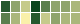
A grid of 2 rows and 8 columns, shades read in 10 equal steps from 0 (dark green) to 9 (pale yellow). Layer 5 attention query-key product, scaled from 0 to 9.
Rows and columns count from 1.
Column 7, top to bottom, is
5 6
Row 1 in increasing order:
0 1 3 5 5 5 6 7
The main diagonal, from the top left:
1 6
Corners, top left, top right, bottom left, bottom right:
1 6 3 6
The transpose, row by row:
1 3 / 5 6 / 7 9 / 0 1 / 3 7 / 5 5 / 5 6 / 6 6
